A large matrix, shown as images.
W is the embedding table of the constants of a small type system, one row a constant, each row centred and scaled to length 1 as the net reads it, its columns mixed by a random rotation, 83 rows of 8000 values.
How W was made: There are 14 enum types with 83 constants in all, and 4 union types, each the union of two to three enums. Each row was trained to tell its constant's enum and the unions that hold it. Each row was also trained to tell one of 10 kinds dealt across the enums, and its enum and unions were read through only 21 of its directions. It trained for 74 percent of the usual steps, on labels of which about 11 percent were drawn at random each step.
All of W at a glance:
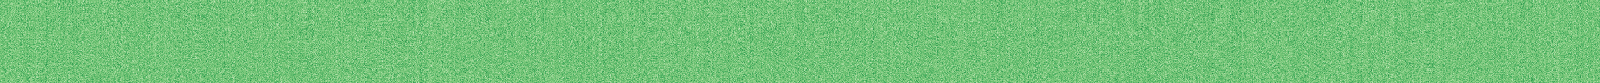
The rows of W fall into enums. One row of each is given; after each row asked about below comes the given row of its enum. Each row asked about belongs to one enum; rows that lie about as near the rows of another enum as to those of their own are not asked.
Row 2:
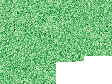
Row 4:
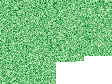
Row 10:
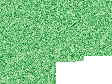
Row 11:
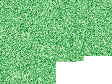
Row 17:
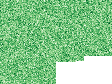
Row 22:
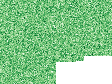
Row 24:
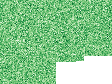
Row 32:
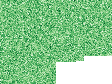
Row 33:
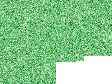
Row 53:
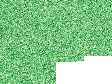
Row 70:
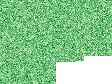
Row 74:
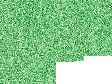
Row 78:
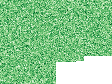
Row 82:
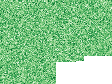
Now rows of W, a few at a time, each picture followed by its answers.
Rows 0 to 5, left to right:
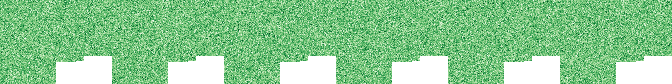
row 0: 11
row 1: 2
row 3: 11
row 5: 10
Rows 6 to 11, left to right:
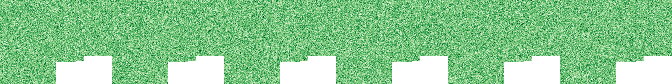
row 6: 78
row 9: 70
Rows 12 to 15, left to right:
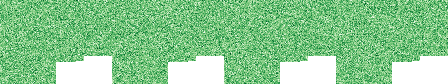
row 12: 4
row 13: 53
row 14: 33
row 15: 22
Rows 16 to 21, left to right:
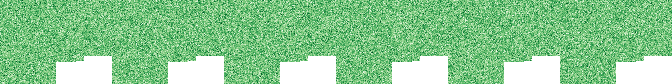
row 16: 4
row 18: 22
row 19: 22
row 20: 10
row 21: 11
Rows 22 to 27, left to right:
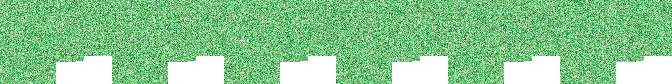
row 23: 24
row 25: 70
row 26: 24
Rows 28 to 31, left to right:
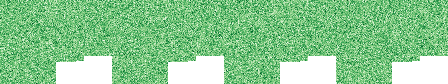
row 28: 53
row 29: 53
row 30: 78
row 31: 33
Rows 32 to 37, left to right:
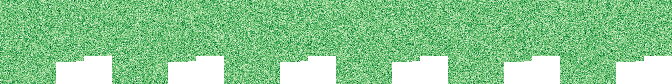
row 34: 70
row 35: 82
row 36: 11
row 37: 32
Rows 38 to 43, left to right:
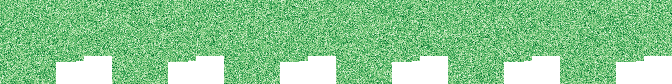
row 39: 53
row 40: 74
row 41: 33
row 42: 22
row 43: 78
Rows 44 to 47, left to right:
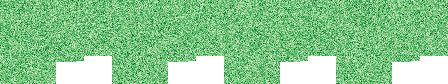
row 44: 2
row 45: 32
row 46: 82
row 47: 74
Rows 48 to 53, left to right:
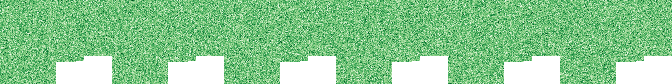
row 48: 2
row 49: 78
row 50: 24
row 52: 74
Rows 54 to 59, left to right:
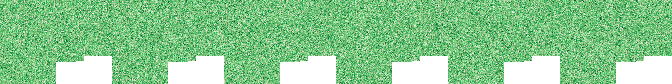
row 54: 24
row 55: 32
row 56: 53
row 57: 70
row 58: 53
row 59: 4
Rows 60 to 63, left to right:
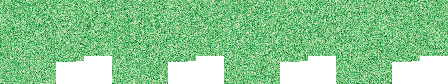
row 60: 74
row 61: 74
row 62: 78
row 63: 33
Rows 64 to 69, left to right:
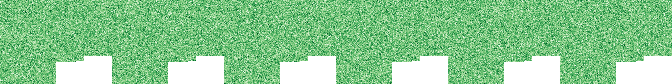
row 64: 11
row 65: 82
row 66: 74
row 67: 33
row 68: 53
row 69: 70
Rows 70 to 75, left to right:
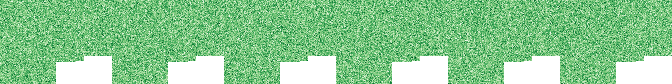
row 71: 22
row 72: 24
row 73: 33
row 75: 10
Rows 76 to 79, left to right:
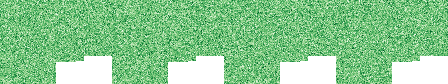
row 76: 82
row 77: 82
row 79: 11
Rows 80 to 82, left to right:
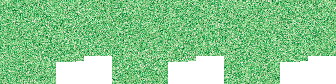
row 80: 78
